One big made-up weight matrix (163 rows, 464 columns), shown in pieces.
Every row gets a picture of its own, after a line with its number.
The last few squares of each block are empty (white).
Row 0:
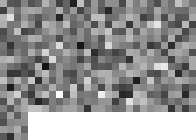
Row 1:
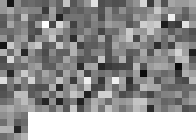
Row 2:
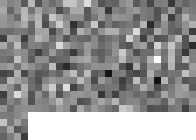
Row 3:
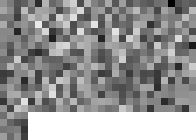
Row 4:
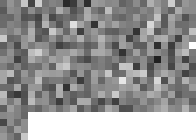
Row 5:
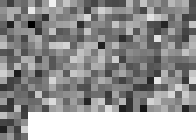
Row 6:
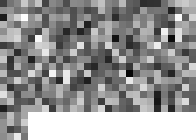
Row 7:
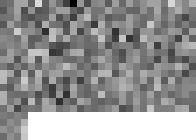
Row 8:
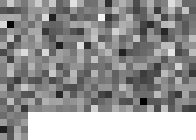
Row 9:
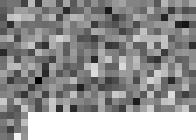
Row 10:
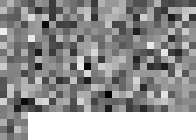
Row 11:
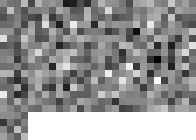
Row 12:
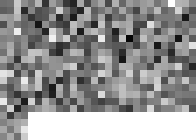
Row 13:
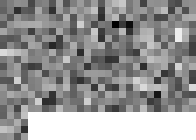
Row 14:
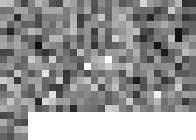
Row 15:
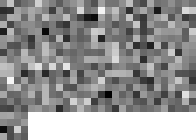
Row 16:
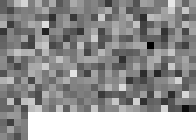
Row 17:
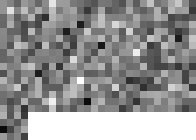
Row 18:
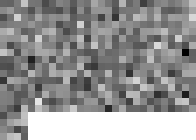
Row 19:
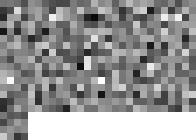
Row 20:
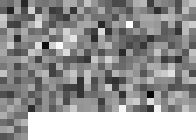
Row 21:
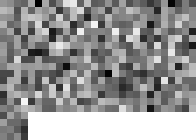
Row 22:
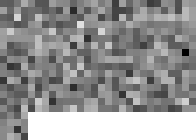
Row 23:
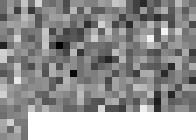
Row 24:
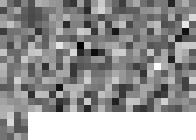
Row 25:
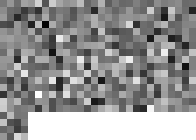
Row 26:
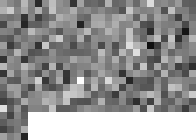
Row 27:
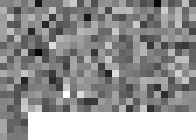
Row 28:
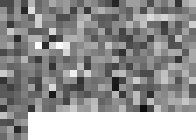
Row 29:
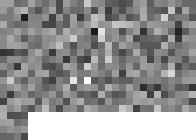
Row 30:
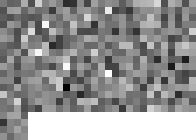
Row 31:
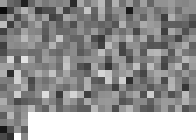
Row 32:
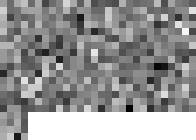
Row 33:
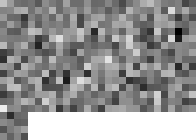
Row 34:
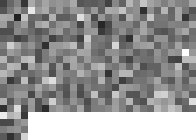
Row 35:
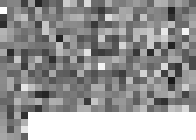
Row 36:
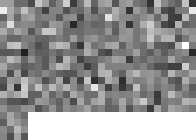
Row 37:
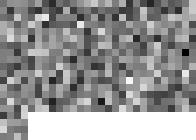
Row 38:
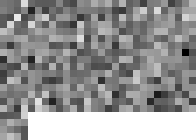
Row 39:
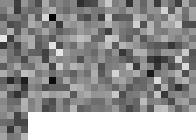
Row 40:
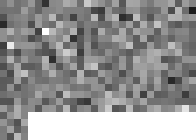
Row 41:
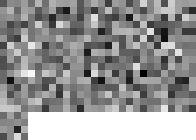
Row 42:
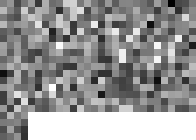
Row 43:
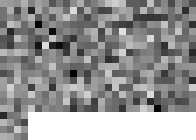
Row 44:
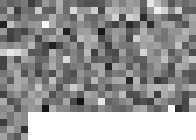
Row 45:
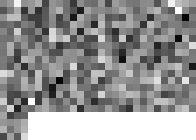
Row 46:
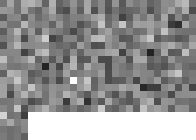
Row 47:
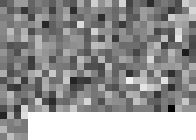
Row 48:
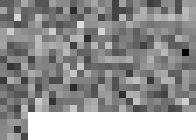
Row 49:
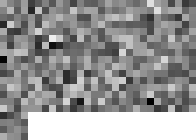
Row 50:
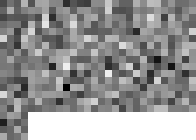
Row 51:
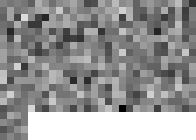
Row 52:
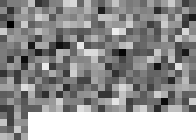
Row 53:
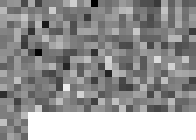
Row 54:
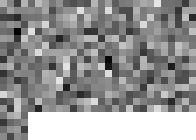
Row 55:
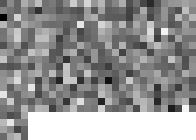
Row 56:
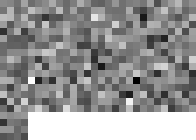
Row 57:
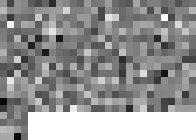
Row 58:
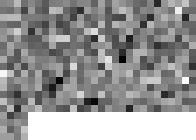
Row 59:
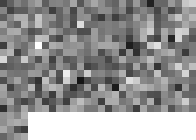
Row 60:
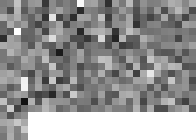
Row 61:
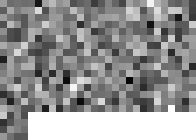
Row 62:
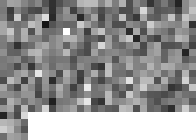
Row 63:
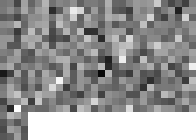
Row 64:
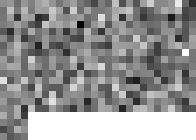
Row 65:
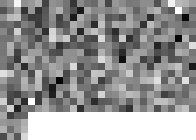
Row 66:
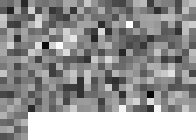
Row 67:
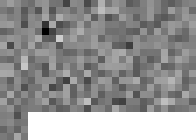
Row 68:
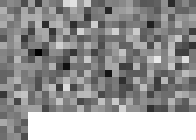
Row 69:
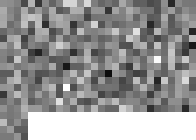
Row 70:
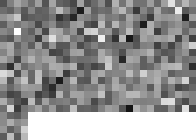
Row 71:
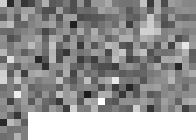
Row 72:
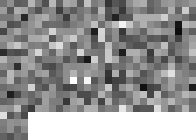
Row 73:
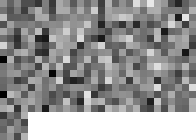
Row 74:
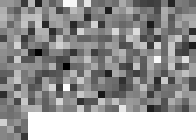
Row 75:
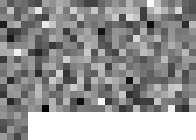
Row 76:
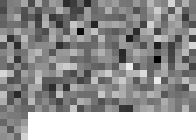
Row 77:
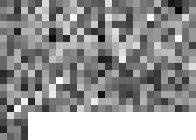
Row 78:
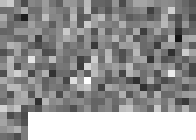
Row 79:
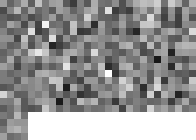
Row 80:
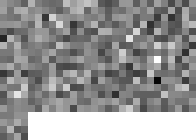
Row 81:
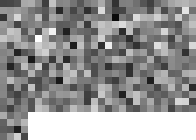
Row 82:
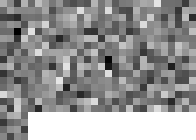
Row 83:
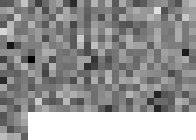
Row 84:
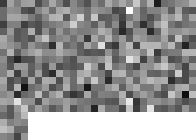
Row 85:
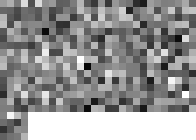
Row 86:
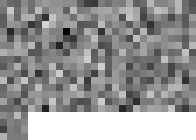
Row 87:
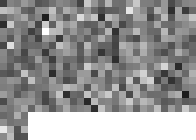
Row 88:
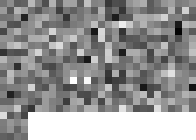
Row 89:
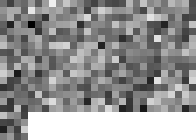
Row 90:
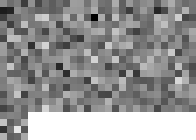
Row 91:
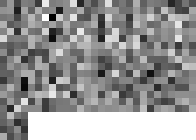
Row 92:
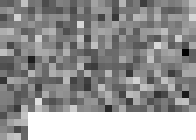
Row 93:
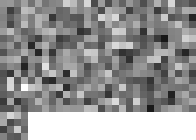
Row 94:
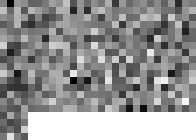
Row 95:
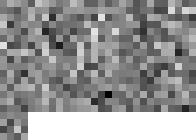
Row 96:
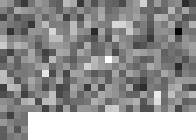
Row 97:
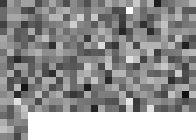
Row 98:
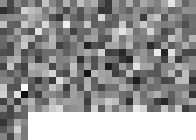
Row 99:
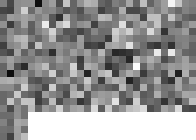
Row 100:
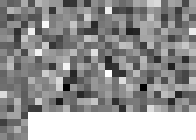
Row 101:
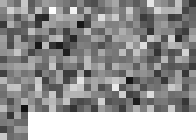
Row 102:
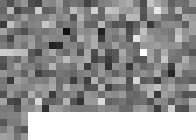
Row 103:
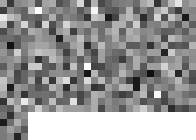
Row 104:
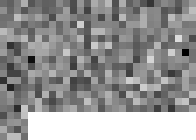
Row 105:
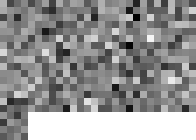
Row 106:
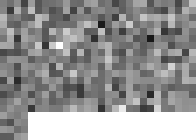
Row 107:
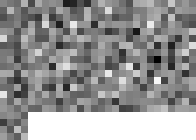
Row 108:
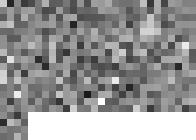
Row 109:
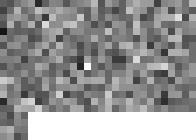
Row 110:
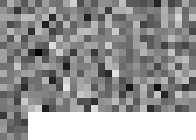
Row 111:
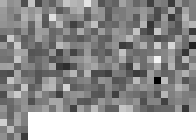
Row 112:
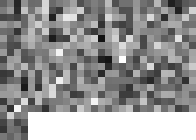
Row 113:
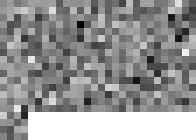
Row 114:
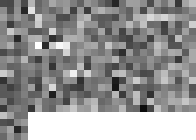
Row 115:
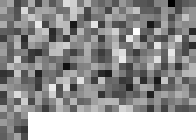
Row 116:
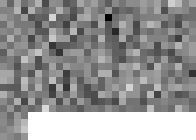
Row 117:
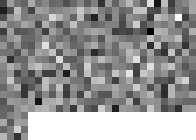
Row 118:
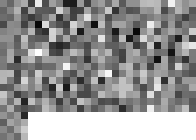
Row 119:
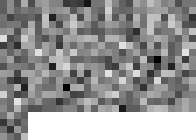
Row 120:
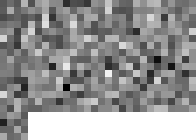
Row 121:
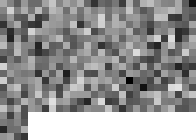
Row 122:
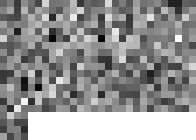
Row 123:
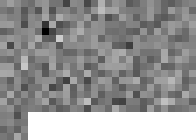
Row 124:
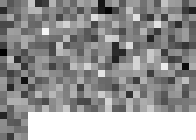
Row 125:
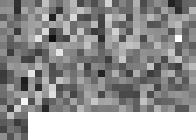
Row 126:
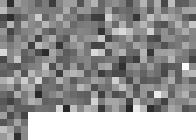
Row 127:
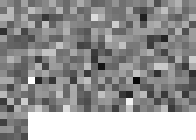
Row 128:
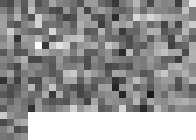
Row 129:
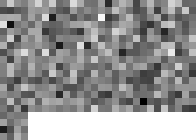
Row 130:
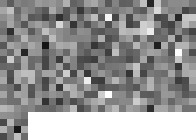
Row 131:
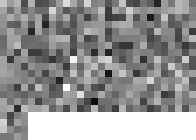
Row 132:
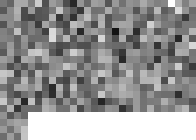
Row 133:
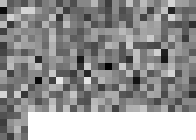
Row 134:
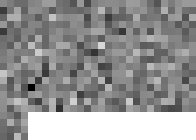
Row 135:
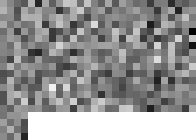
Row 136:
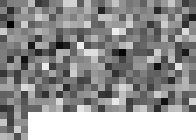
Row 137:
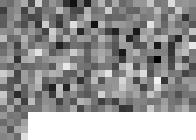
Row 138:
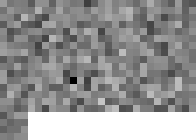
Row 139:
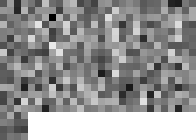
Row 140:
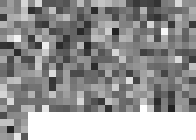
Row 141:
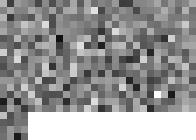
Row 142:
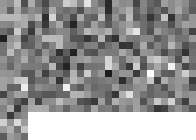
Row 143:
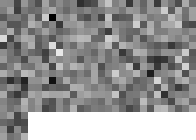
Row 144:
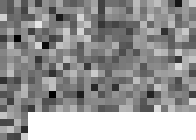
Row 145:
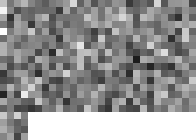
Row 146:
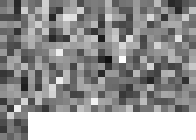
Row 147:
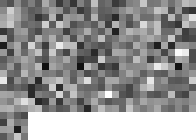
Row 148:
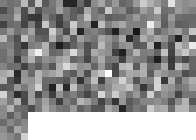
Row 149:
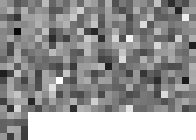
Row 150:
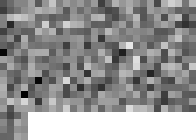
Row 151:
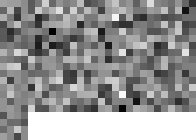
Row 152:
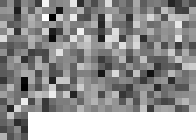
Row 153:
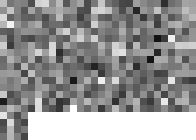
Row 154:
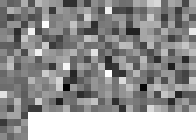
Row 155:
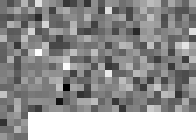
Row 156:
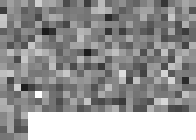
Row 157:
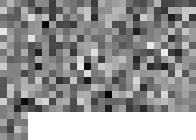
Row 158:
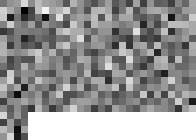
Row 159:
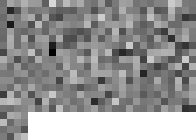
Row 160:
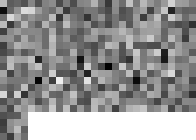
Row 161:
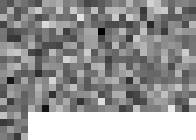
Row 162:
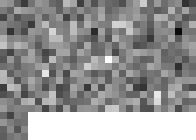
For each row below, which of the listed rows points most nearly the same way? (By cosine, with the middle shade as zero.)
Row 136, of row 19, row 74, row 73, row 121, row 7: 74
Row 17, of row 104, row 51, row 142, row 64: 64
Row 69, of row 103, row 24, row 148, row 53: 53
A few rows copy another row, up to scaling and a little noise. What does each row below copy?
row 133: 160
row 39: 143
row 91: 152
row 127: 56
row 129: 8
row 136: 52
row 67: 123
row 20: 66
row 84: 97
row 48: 22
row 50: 120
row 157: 10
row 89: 5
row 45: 65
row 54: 82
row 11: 107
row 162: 96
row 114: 28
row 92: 18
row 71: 108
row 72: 88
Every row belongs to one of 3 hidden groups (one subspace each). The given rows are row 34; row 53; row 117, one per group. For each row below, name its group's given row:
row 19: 117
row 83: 34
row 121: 34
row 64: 34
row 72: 34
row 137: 53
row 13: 34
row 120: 53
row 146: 53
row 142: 53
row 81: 34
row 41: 117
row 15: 117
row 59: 34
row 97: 117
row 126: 117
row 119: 53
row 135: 53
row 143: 53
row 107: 53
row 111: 53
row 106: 34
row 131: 53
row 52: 117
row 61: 34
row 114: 34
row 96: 34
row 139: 53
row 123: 117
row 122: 53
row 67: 117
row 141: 117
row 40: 117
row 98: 117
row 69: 53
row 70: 53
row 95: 117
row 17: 34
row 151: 34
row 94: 34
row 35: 117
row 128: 34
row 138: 34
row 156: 117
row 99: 117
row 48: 34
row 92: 34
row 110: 53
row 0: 117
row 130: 117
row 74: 53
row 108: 117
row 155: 53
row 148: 53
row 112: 53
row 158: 117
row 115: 53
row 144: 34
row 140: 34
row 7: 53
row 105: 117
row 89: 34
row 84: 117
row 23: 34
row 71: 117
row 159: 117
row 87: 117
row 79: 53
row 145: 117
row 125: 53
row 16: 117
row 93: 117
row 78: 34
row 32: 117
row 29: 34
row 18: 34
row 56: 117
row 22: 34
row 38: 34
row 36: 117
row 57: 117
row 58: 53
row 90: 117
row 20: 34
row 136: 117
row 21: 53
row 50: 53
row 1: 117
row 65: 53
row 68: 53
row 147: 117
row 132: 53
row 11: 53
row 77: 53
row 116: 53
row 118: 53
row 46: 34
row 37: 34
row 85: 117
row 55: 34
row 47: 34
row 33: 34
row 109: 117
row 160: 117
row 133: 117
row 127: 117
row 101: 34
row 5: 34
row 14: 34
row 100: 53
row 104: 34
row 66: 34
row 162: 34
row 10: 117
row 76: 53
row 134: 117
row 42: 53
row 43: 34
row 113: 34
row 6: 34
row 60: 53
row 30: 53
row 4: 53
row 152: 53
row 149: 53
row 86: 34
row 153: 117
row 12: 53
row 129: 117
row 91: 53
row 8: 117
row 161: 34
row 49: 34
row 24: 117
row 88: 34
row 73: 34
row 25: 117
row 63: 53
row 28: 34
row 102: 34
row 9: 117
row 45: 53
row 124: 117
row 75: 34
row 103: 117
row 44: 34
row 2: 53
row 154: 53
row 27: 53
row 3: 53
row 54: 53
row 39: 53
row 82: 53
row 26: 34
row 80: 53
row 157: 117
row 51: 34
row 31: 117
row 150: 117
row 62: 34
